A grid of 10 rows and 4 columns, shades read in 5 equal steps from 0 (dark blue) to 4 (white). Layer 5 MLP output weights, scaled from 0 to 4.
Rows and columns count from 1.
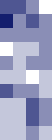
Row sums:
8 5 8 12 9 13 8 9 9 11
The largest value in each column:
4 3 4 4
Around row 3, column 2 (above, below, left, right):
2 3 2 2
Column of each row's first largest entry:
4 2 1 1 2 3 4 1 1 1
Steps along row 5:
up down same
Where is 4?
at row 1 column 4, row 4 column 1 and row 6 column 3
